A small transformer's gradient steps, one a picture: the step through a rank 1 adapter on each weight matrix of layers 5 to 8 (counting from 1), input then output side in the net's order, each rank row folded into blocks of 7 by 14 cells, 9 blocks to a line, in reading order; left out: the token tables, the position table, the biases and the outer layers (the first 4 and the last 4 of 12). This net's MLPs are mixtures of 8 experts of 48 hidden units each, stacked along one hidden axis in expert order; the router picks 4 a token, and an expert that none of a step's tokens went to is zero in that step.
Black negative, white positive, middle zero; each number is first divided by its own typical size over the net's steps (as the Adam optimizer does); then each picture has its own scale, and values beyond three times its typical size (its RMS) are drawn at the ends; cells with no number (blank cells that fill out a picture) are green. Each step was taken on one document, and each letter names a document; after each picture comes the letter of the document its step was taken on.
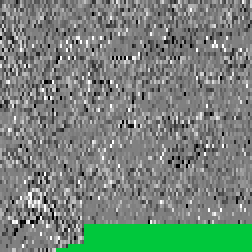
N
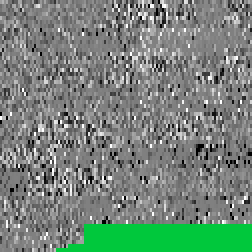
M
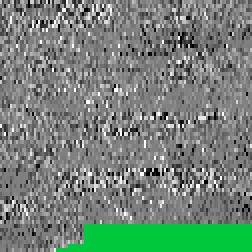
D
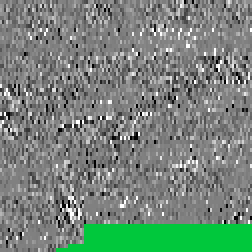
M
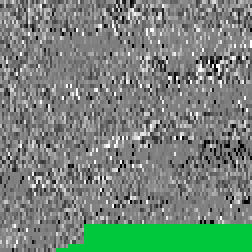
M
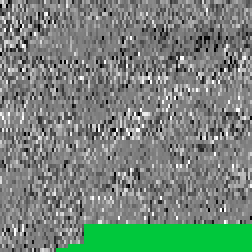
N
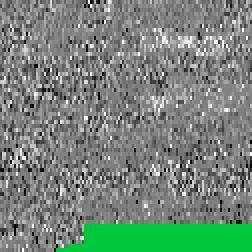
N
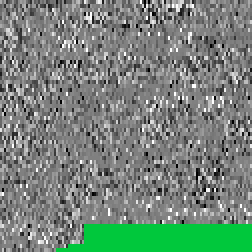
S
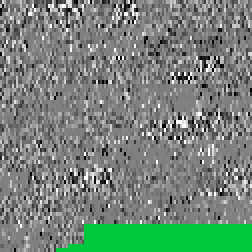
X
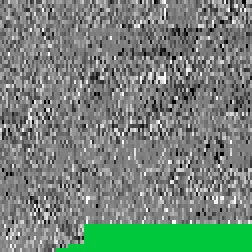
S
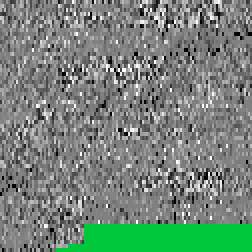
S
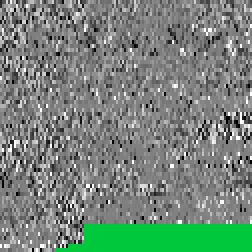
X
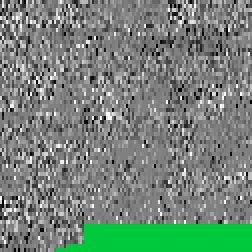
D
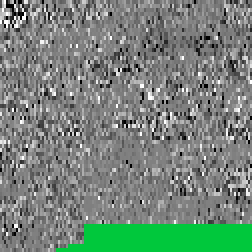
N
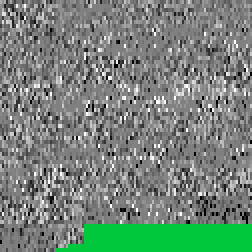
S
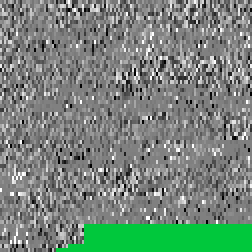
X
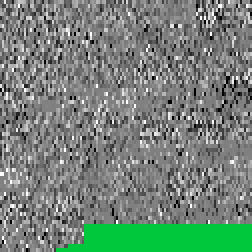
D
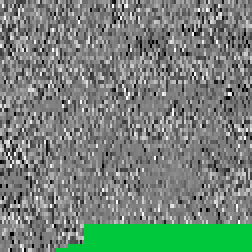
D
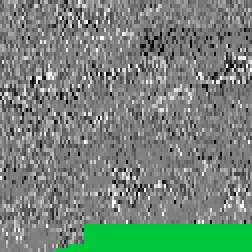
N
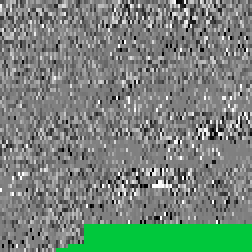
X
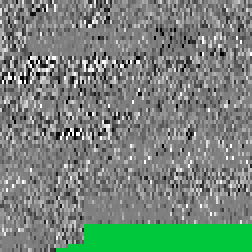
S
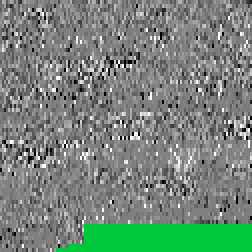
N
